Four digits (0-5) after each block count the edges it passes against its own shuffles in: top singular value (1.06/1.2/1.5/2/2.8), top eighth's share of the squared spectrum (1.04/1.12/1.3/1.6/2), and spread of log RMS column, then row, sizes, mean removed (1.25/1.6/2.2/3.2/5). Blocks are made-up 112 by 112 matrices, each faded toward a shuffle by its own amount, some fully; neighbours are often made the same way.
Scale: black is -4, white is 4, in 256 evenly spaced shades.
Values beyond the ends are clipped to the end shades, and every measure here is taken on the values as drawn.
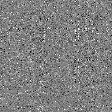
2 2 2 2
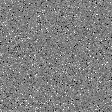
0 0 0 0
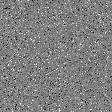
2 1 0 0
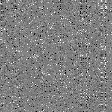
4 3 2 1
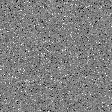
0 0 0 0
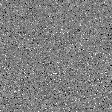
0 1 0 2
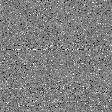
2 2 0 2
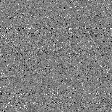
2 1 0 2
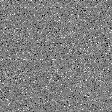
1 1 0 2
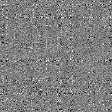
2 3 3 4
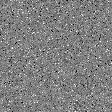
0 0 0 0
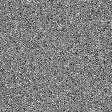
0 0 0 0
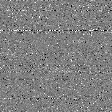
3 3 0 3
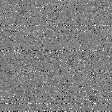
2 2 0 3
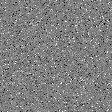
1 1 0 0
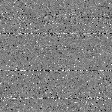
3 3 0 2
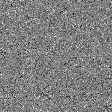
3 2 0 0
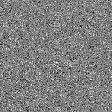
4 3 1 1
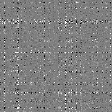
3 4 3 3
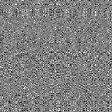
5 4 3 3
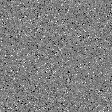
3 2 0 0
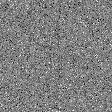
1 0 0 0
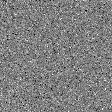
0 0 0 0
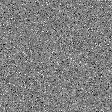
0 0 0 0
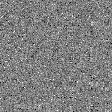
3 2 1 1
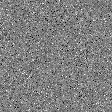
0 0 0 0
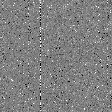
3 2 2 0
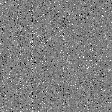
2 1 2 0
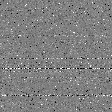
3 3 0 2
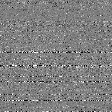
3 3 0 4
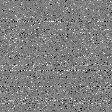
2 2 0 3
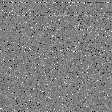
2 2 0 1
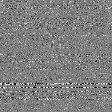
3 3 0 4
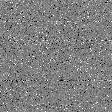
2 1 0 1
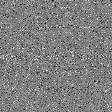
1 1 0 1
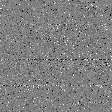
2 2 0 1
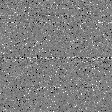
2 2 0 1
